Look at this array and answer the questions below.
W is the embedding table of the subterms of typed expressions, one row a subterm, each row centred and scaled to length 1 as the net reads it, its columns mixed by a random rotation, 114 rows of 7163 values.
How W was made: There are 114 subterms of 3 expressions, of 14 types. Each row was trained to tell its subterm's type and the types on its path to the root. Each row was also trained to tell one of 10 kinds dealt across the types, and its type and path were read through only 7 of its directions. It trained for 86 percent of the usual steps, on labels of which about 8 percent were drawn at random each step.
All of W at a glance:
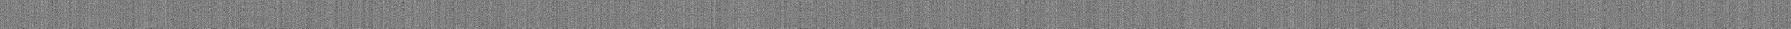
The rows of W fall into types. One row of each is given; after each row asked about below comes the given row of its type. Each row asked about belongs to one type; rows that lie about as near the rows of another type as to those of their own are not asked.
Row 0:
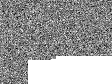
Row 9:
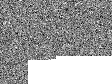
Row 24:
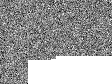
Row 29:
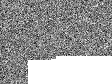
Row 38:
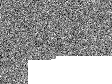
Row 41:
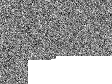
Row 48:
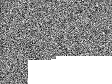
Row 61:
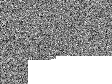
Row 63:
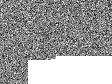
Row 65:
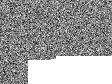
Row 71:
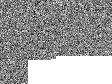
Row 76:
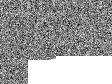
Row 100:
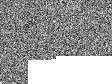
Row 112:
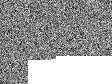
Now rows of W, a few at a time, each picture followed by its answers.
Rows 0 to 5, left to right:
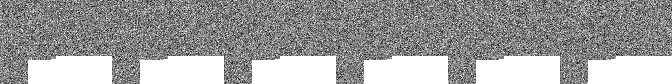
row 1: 0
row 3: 29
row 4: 71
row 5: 61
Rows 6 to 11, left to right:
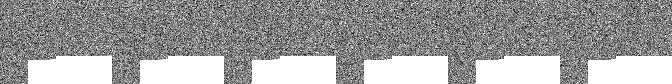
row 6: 29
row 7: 61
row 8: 112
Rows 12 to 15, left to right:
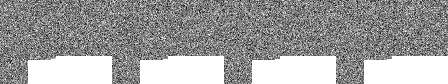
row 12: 76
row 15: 0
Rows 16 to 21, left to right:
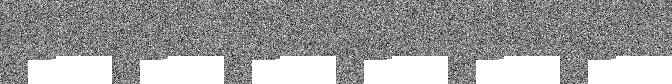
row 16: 65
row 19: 71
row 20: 9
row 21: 61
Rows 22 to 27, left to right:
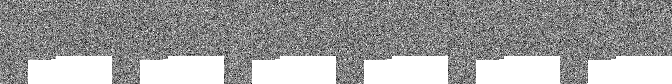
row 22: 0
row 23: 41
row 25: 29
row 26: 48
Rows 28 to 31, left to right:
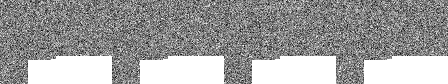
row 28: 71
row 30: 100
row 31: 71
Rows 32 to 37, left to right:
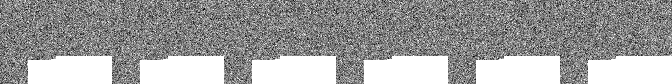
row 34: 63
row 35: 112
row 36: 63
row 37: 38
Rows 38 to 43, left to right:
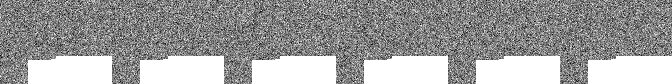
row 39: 29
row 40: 38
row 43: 41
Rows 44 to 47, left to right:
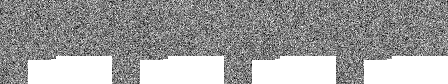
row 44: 112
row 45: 100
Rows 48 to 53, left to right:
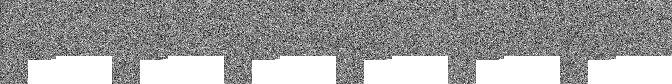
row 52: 71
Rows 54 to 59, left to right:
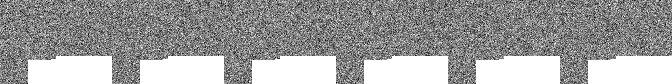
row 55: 63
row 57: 63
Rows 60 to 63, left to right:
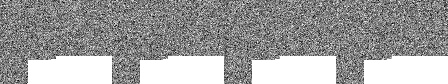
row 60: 100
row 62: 48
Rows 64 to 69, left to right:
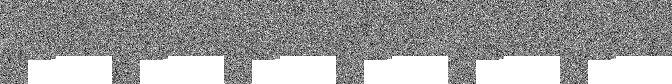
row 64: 63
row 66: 71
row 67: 38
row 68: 0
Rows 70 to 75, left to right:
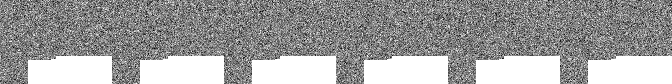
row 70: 0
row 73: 41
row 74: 29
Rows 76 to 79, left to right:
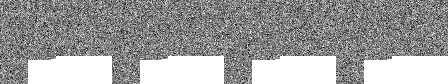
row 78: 63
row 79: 41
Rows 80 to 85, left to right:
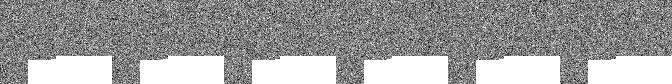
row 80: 29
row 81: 9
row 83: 63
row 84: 76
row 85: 41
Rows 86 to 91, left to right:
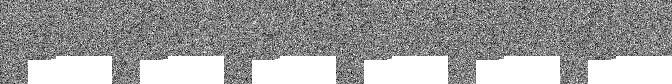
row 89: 100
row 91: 38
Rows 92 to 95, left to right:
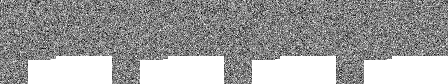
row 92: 71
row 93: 24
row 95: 29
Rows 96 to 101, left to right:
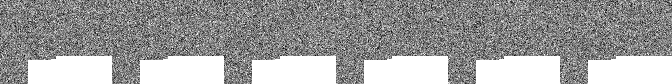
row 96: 100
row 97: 38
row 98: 38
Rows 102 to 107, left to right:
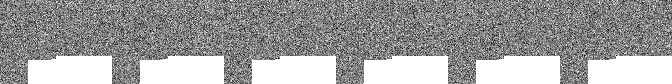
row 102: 100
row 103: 112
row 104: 100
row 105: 61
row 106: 61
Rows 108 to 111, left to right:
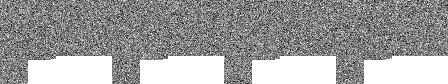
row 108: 61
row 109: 41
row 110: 0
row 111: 61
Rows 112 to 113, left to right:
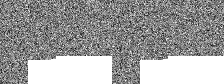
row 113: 41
